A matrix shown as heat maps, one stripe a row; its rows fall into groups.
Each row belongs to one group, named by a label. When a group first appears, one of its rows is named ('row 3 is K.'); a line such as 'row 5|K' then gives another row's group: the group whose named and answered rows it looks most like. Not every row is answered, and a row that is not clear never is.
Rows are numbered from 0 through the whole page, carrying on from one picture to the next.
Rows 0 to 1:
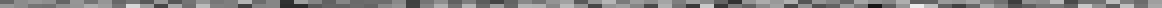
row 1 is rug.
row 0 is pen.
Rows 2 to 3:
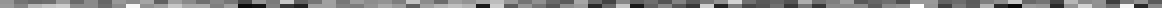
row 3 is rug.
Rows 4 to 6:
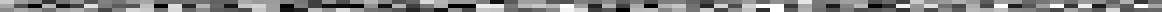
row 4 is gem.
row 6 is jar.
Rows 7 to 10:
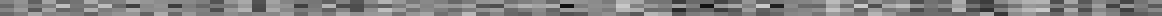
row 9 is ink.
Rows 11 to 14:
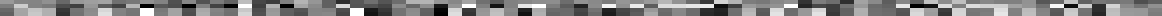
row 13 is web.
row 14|web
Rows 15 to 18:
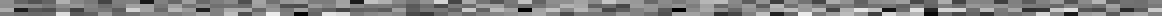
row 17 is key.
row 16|jar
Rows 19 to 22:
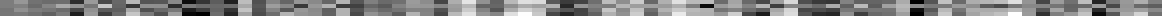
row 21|pen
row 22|pen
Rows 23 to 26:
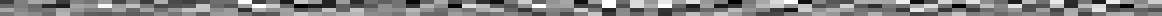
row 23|pen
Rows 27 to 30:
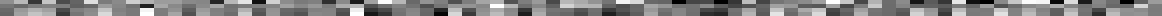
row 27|ink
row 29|web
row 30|web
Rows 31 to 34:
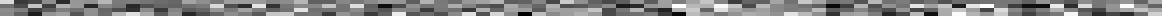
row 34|key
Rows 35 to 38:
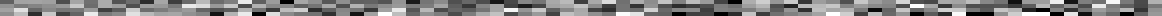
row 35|pen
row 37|key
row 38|ink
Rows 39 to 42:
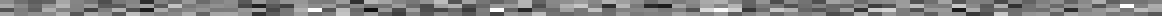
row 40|rug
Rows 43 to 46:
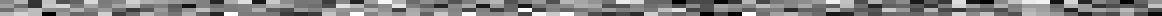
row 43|ink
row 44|key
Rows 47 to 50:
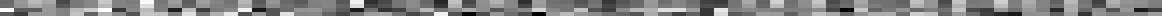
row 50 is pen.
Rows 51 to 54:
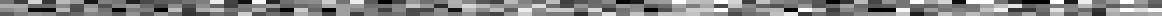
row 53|rug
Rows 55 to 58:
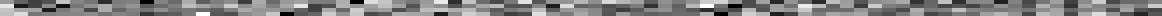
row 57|gem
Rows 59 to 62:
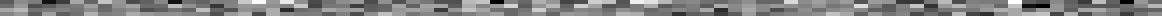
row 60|key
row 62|ink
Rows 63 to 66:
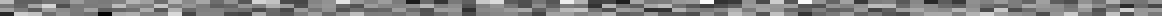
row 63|jar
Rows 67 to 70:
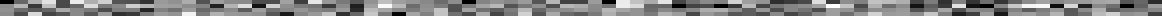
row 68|ink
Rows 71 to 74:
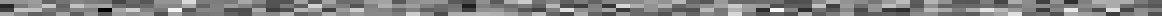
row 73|jar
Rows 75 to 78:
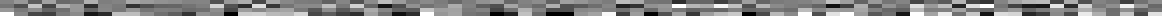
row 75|ink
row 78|gem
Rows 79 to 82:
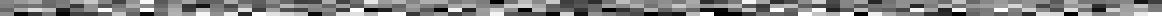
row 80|pen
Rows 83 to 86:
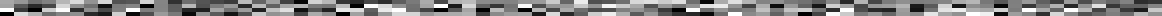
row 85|key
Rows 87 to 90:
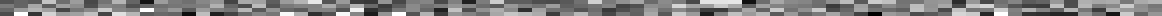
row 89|web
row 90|key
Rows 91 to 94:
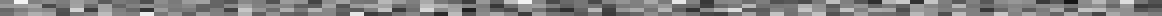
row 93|gem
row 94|web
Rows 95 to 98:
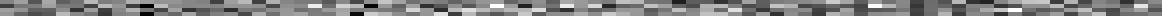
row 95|ink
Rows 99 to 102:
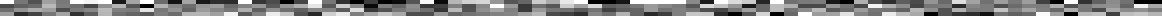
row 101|web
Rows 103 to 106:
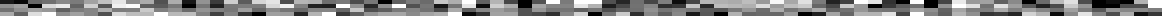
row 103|key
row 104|key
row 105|web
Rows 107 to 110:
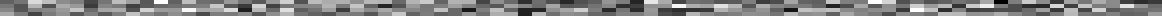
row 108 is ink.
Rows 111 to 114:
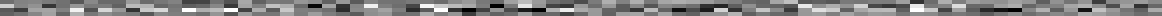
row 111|pen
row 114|gem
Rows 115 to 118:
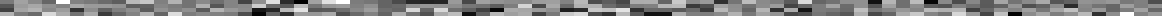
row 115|jar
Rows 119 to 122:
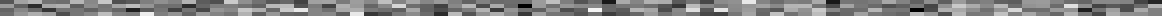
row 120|key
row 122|web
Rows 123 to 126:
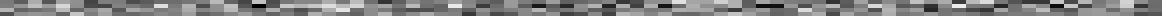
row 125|jar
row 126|gem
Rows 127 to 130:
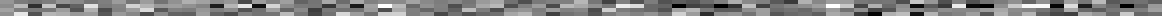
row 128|ink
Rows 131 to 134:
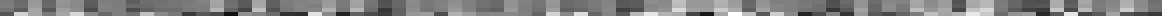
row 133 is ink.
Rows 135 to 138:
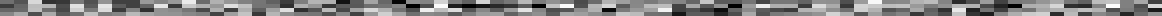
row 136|pen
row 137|gem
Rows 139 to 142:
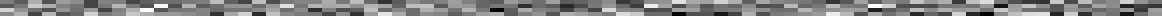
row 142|ink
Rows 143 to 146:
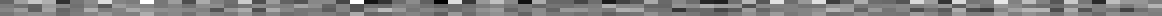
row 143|web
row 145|ink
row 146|web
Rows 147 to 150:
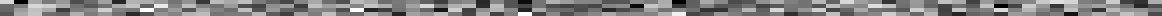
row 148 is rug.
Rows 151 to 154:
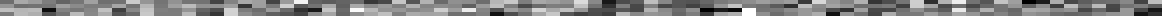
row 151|key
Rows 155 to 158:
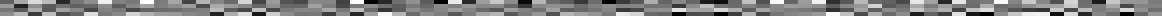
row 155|web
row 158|ink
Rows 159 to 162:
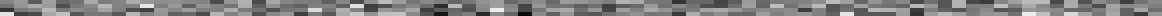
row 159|ink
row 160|web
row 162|key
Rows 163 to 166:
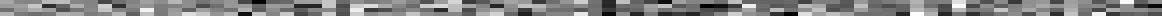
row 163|rug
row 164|gem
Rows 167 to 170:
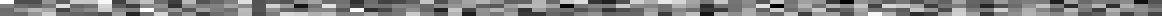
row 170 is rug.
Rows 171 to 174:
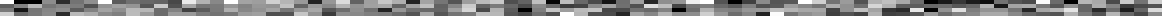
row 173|key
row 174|jar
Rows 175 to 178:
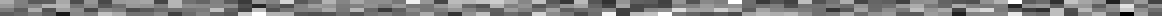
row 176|rug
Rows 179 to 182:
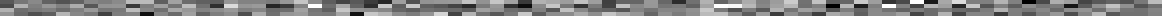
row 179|key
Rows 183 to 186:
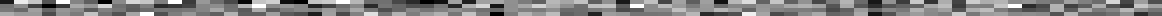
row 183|jar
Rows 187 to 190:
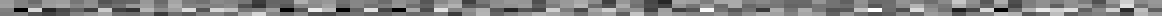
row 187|rug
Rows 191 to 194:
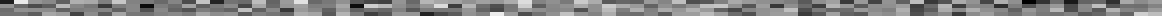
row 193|pen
